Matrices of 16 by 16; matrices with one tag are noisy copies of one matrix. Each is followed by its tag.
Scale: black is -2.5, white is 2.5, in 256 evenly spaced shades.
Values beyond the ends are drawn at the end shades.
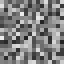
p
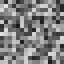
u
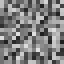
p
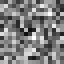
u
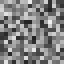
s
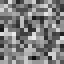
u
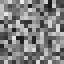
s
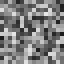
u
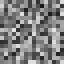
p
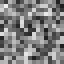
u
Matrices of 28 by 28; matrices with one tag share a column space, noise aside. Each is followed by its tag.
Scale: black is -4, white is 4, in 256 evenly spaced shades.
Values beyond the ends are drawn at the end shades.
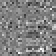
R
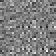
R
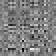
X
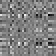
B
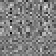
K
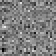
R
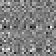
R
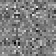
B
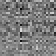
K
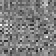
X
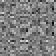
K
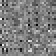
X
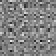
K
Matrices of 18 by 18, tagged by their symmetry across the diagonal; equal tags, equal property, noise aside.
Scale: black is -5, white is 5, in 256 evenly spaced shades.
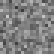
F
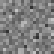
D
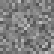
D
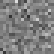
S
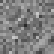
D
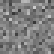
S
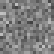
S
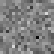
D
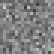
S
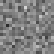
F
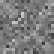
D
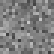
F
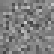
F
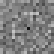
D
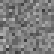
S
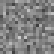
F
